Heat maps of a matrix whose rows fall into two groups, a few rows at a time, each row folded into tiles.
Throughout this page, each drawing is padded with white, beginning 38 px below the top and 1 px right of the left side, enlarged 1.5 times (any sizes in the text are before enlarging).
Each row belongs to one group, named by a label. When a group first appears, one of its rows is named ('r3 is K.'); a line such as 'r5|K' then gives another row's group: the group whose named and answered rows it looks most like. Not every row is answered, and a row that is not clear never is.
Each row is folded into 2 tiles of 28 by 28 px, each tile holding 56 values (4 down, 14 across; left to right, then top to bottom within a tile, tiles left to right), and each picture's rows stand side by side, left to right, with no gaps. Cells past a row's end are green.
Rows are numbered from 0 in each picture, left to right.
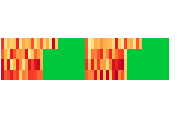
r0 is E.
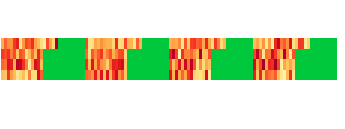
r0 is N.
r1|E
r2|N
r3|N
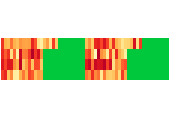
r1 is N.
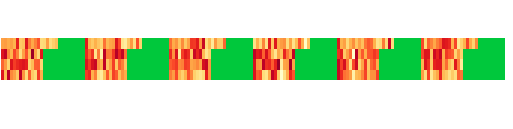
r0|N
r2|N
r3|N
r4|E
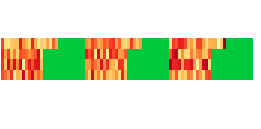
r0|E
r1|N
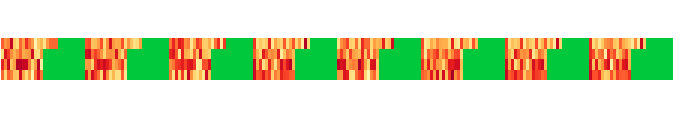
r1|N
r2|N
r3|E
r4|N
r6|E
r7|E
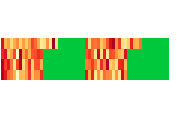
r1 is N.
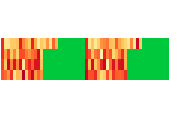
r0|E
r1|E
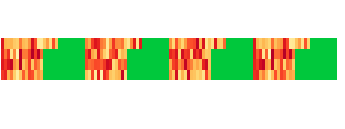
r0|E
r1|N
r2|N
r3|E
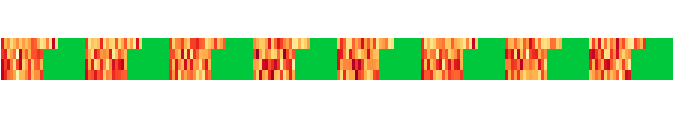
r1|E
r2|N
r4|N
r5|E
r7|N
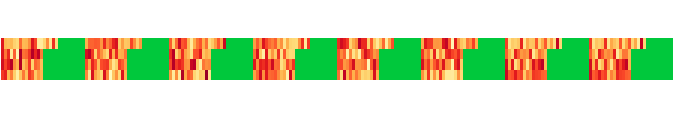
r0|E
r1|N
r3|N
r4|N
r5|N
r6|E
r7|E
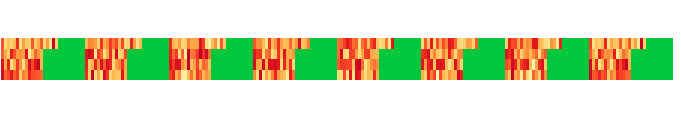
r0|E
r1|N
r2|E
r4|N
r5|N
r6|N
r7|E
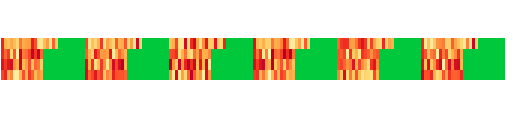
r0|E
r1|E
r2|N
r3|E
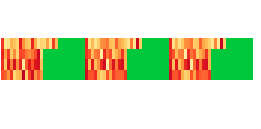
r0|E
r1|E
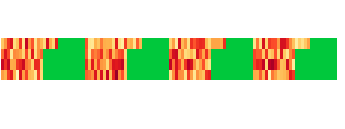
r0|N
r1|E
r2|N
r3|N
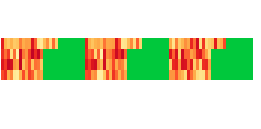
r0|E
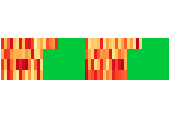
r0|N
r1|E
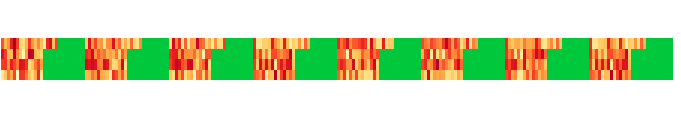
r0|N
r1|N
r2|N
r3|E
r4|N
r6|E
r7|E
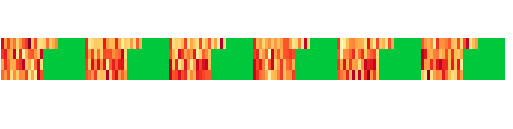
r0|N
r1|E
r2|E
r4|E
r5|N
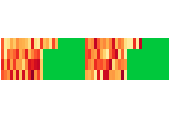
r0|E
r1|N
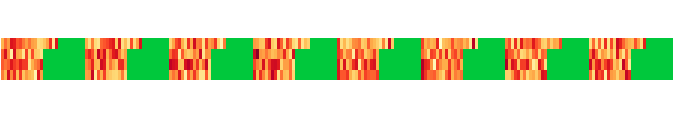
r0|N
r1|N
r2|N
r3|N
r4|E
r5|E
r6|N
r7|N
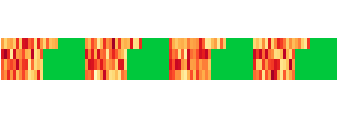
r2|E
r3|N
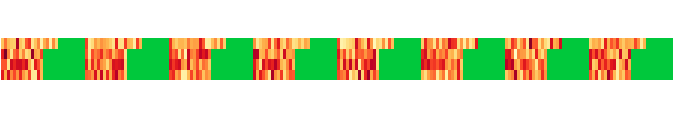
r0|N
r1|E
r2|E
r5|N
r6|N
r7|N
